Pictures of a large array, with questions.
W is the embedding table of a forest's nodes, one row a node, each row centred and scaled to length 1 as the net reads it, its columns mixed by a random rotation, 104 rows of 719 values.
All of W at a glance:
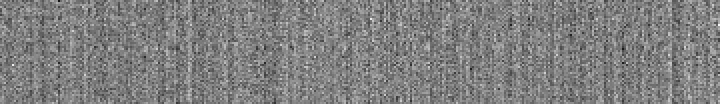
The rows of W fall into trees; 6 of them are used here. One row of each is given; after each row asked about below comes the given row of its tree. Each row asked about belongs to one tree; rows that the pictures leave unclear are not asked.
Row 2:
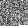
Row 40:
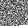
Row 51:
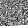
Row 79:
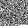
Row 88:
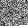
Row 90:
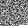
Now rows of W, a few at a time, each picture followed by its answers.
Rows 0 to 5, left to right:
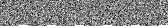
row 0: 90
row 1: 90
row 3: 51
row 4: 40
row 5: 51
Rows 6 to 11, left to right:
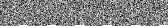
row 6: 90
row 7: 40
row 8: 2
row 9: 2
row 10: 88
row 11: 2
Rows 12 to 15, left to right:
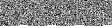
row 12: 51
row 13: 2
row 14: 51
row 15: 2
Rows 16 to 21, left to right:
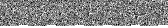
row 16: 51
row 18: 51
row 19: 51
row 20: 40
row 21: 51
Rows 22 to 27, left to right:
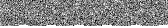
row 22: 79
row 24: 51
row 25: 51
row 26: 2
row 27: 79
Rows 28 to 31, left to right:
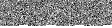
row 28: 40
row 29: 51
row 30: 79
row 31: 88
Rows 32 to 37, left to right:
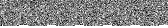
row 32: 88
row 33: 90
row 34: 88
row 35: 88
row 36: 51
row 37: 40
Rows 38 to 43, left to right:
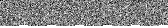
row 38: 2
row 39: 88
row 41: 88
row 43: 51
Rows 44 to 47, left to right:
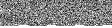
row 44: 79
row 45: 90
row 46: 90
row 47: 90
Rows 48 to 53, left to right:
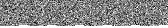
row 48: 90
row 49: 90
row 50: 90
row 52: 88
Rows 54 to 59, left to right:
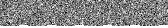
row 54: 90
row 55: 88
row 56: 2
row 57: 2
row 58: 51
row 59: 88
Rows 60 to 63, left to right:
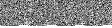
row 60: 2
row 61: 79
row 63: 90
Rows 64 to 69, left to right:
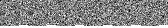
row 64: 51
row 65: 51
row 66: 90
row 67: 88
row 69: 2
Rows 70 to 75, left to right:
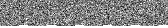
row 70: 2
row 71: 51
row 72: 90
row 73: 40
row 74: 90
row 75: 79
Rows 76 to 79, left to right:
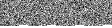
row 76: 90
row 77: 40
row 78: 2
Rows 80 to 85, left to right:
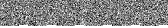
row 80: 40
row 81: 51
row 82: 2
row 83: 79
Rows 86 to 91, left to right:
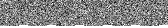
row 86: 2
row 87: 90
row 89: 88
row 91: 40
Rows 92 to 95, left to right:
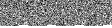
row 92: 2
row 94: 51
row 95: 40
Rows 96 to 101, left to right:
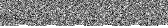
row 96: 79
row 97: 90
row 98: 90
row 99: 88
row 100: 90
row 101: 51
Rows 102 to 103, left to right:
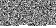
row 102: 90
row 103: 51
